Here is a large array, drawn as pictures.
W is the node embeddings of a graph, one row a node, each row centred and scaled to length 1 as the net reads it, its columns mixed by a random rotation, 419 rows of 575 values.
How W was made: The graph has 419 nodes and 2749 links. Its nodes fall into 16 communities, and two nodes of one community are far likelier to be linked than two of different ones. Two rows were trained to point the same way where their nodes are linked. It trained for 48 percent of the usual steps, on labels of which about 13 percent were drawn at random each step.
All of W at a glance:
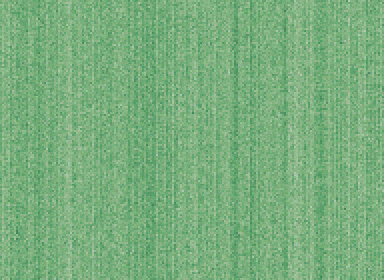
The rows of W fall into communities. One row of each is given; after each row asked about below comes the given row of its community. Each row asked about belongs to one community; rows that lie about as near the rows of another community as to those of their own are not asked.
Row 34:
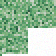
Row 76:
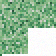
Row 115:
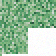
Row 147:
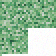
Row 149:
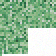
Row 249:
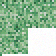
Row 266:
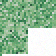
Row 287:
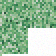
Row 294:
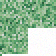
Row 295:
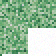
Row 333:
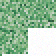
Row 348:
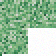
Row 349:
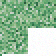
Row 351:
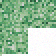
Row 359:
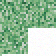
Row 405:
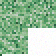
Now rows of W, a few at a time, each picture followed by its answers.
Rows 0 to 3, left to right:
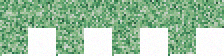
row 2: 287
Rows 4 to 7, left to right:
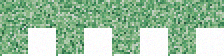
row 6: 249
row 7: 287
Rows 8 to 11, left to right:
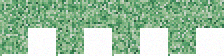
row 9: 351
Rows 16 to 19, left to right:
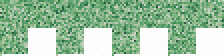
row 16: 76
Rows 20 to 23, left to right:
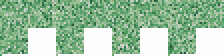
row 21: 351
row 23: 249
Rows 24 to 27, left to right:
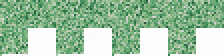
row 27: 348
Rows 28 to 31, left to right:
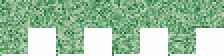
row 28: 266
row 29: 266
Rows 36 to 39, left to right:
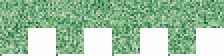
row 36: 348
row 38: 147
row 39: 266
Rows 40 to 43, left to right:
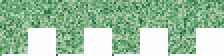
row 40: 349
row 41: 266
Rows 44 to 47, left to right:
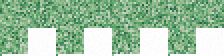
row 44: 147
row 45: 295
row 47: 351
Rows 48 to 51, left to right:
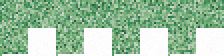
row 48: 115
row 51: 295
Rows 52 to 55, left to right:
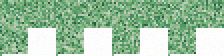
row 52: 349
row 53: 287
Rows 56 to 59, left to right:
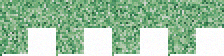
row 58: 359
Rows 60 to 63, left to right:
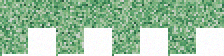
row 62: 266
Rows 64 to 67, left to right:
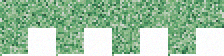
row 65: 294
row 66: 249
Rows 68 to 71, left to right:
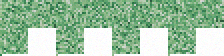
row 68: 359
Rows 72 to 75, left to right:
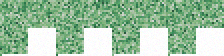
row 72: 349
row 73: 295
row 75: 359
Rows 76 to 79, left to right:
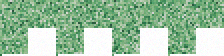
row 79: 115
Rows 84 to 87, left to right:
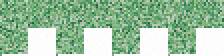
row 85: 287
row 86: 359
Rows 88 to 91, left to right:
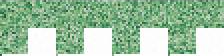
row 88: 359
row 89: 294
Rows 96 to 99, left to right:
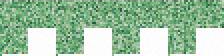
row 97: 266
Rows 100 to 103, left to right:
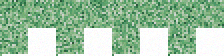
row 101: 333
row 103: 287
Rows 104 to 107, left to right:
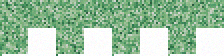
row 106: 348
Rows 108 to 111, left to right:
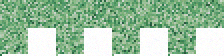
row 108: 351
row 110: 295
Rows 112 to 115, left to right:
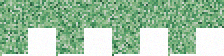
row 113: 359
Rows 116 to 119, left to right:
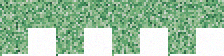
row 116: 34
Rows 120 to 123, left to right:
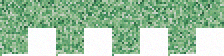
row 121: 294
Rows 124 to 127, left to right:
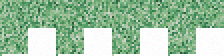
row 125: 405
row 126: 76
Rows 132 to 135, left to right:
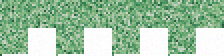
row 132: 351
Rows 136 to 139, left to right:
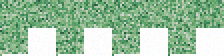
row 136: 295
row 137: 266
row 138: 348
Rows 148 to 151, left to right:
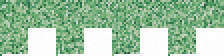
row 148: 333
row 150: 115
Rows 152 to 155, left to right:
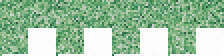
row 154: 351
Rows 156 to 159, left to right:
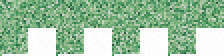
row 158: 295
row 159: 115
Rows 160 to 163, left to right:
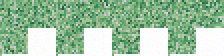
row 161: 249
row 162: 76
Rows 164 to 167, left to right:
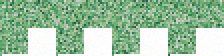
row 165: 287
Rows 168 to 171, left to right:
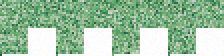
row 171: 333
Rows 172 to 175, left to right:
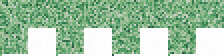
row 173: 149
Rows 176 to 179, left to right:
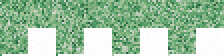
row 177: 349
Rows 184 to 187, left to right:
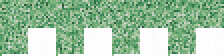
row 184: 294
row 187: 149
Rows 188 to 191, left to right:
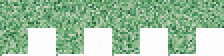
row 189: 266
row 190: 115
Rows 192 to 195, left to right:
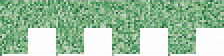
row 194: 76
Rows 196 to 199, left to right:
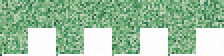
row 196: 405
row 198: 405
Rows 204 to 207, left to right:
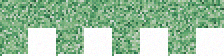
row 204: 351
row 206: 405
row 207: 249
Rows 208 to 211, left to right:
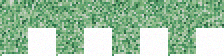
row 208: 294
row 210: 333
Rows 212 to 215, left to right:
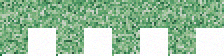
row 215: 405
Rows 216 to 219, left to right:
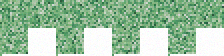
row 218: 295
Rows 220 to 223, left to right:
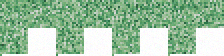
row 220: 294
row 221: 34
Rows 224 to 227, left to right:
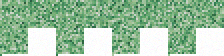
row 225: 348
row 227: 359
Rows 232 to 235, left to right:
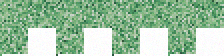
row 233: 348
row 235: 115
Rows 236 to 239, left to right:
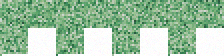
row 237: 348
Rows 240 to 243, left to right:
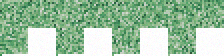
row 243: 76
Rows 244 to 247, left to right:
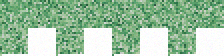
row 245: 147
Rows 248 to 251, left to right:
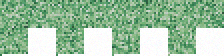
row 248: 348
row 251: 294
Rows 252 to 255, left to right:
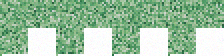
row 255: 351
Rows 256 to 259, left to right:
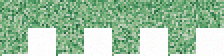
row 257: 348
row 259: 333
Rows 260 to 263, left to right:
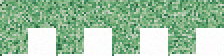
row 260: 349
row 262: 333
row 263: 295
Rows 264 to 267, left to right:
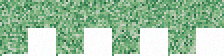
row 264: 349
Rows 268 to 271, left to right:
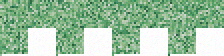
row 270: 147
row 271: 351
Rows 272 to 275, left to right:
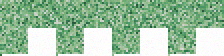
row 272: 294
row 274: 147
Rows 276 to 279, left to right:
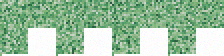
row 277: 249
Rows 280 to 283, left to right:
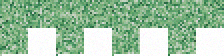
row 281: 405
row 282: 149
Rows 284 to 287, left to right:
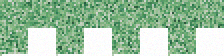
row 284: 149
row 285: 249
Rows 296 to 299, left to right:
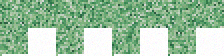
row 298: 359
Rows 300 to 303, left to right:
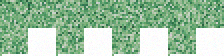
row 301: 76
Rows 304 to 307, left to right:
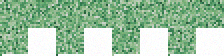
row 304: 348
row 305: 333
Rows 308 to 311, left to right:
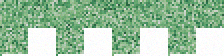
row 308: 348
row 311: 295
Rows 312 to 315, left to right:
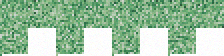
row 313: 287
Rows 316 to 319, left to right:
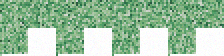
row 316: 149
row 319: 351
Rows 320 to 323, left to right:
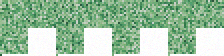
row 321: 34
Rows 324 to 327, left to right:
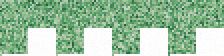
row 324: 294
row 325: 149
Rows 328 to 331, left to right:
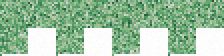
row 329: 359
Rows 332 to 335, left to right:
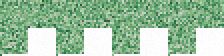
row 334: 294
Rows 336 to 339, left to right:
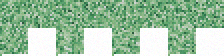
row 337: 359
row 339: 115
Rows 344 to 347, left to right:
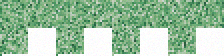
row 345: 348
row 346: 287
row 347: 149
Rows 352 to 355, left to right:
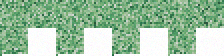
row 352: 147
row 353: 295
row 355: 266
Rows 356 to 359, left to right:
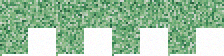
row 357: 359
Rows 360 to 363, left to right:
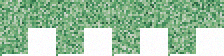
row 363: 115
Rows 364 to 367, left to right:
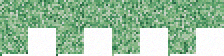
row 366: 295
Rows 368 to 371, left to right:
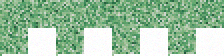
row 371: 266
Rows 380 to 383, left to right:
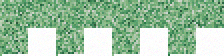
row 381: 287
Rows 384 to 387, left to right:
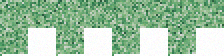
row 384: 266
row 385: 294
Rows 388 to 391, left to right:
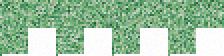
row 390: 333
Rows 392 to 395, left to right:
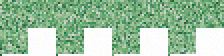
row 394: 405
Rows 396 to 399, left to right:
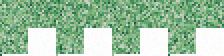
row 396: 266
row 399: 295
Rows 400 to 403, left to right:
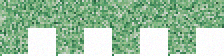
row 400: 287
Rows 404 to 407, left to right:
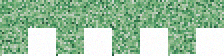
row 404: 287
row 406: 34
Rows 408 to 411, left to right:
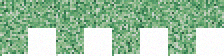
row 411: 76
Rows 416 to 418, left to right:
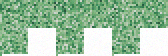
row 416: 149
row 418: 294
